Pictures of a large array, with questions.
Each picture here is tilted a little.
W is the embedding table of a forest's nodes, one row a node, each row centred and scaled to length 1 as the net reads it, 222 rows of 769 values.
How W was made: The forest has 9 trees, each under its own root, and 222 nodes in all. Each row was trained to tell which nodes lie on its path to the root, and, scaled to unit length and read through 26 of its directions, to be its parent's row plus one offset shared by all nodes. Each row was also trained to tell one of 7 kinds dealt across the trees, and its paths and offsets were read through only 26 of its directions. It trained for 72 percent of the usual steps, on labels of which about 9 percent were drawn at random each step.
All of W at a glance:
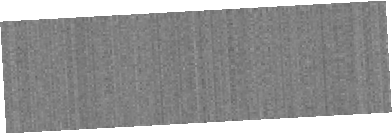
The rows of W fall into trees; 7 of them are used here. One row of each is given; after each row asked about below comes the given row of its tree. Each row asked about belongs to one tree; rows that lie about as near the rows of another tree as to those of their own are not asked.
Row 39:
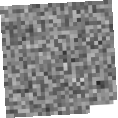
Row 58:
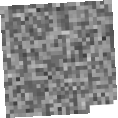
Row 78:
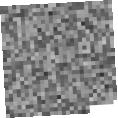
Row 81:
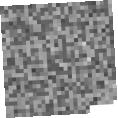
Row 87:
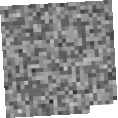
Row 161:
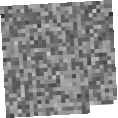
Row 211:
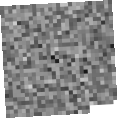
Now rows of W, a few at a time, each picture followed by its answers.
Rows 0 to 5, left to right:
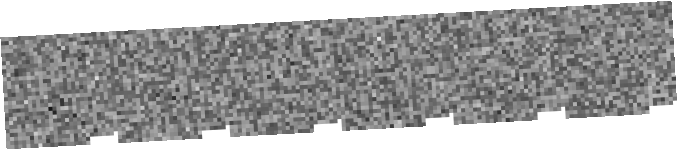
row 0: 81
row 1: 161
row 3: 211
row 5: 81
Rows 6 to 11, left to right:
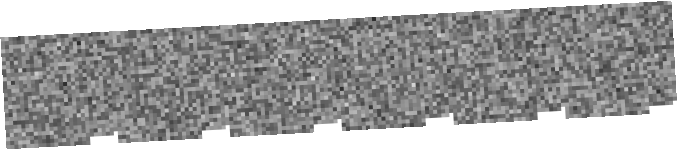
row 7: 39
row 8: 39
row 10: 78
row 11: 58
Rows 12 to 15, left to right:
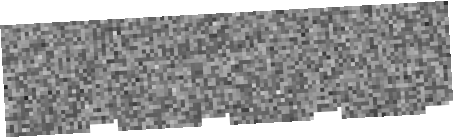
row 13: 211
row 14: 81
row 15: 39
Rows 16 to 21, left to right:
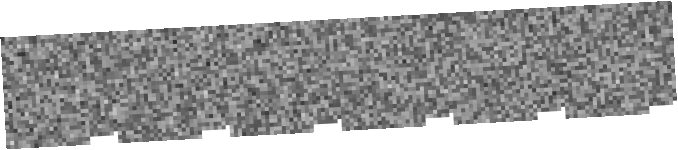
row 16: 87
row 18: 58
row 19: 39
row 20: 58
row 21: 87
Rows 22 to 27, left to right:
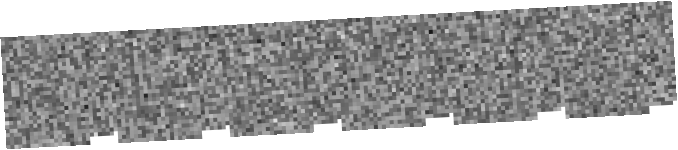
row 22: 161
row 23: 58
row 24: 58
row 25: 161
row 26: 81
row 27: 78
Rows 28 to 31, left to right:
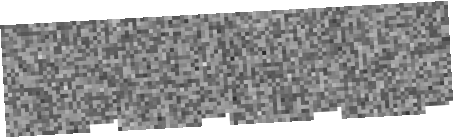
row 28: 58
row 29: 161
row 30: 211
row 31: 87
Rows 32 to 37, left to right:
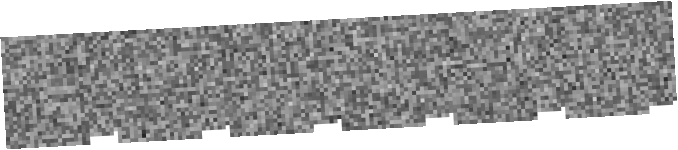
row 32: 78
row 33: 58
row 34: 87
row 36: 211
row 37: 58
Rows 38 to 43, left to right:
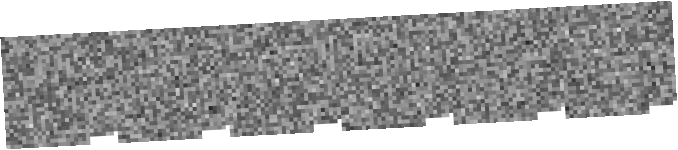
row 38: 81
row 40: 58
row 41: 39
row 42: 78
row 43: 211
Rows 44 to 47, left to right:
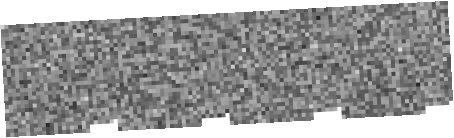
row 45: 87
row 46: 81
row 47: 39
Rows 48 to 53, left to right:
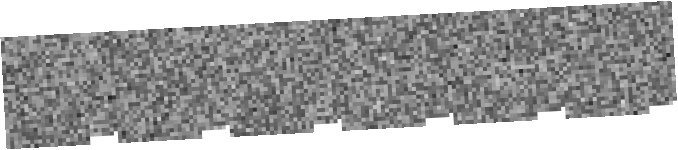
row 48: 211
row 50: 39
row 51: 87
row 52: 87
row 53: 58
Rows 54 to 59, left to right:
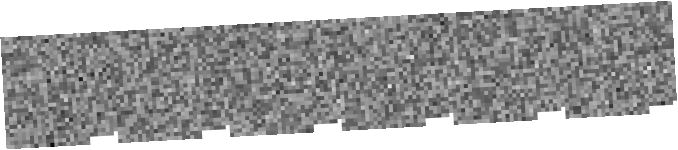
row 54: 81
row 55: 161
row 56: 161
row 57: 39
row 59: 87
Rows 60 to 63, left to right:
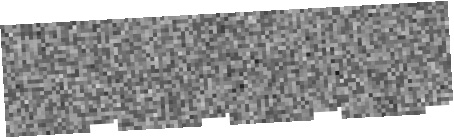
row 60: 87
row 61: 211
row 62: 211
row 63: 39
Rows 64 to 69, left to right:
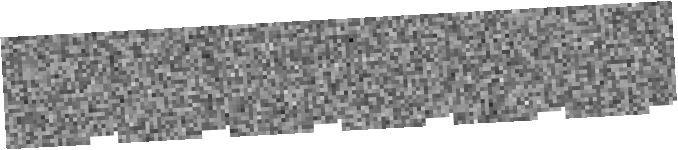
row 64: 58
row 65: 87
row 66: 39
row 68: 39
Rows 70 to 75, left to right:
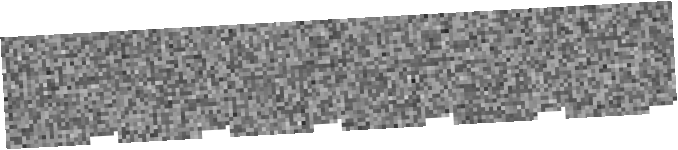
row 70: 87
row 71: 58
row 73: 39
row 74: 81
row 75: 87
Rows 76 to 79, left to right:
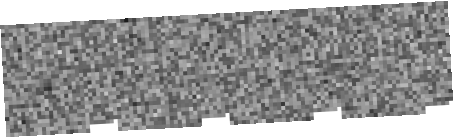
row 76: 58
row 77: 211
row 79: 87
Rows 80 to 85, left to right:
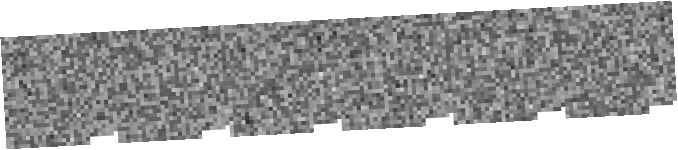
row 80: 81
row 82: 58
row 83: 81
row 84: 58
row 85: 78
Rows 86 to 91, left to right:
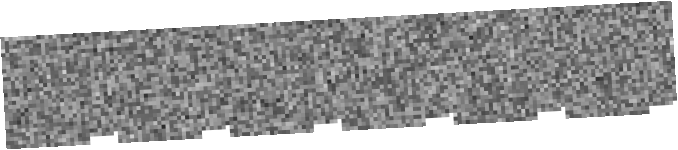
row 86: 39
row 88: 39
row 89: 81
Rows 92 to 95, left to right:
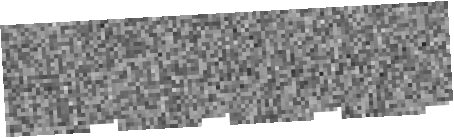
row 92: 211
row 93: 81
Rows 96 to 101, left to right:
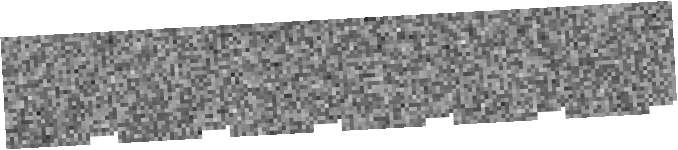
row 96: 39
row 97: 39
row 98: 58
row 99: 87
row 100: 87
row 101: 78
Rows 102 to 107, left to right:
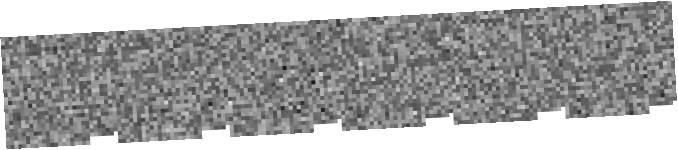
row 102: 58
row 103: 161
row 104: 58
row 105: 87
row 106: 39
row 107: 58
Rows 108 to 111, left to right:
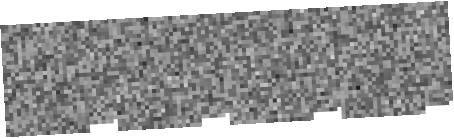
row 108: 78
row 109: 39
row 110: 58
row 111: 58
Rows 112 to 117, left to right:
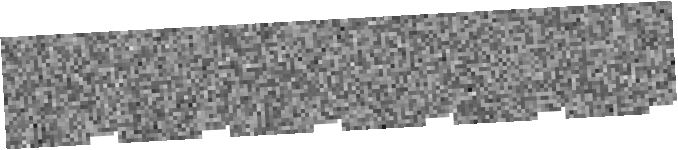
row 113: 39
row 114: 39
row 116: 87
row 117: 39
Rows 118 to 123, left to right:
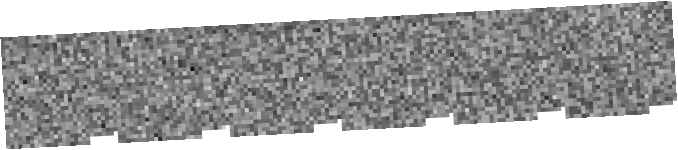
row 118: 58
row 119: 39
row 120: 58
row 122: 58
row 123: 211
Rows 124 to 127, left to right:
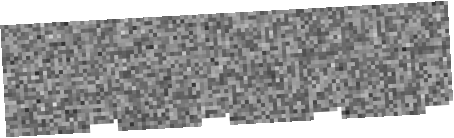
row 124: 87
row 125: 81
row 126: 39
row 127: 39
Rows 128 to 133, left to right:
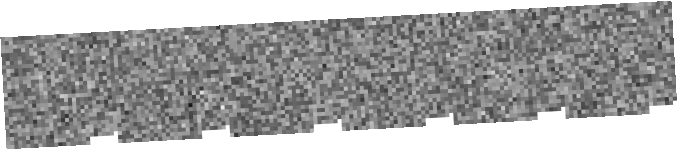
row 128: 81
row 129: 39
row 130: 81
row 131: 58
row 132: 87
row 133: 58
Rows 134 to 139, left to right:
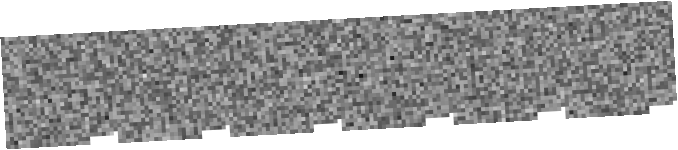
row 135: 161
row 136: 87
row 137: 211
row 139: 39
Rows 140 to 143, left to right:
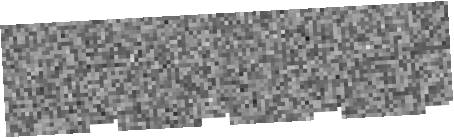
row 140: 58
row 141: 78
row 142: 87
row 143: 39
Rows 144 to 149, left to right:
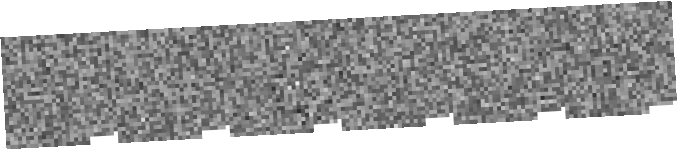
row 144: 87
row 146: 39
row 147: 211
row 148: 87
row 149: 39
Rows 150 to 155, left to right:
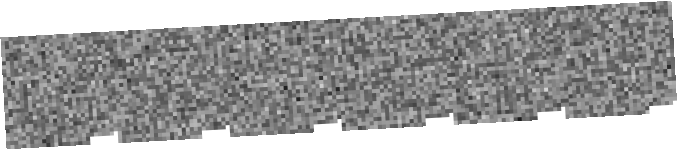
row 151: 58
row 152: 87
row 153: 87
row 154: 211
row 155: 81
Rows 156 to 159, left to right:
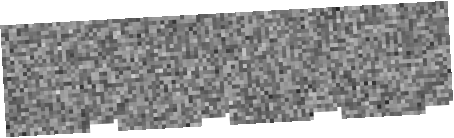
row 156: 211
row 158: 39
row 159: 87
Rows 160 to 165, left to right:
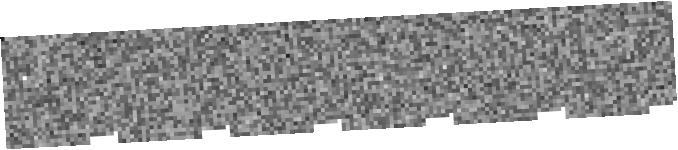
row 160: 81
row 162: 39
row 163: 87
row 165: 58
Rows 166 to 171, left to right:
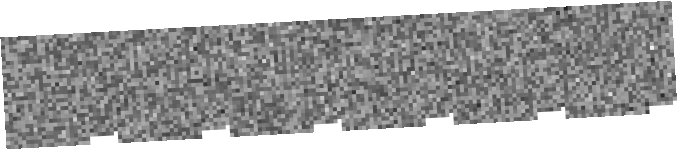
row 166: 58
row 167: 78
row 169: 58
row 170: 87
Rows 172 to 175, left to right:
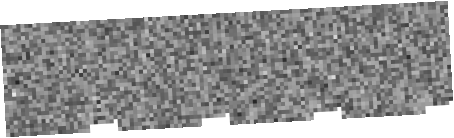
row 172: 81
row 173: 81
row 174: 87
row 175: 58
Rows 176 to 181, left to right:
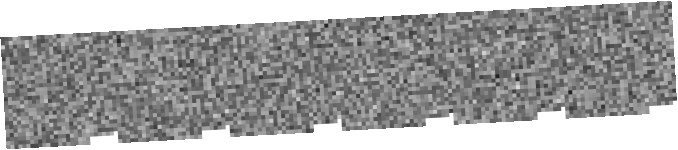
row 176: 81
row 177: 39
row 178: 78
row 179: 87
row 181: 58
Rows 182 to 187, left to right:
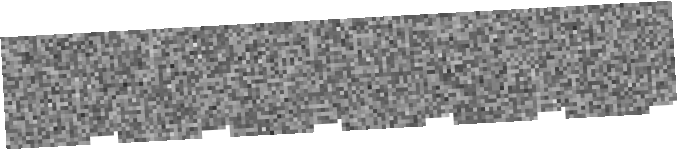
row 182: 58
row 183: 81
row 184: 87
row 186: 81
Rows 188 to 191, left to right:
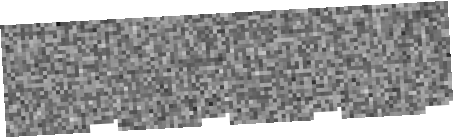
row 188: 87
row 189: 39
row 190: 58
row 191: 81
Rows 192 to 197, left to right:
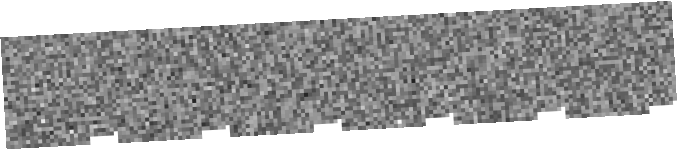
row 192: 87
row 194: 39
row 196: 39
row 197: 78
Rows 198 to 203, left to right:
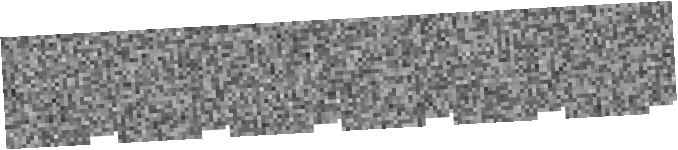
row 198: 211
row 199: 39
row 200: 81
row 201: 78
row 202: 39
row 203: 78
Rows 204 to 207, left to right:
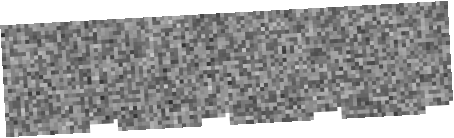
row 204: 58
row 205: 81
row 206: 87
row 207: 87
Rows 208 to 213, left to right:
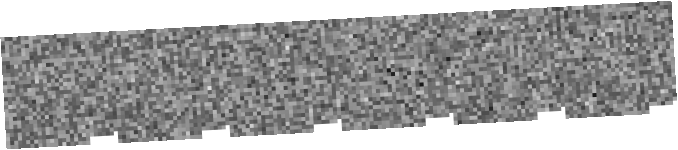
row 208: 58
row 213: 39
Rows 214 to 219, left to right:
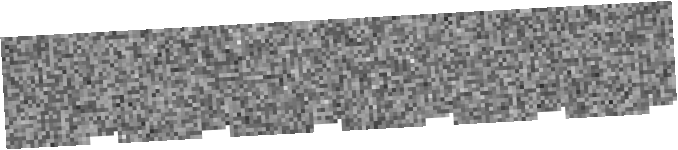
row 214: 58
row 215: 87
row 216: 211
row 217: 39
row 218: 58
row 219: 81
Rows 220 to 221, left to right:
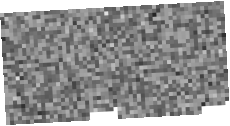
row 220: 211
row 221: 87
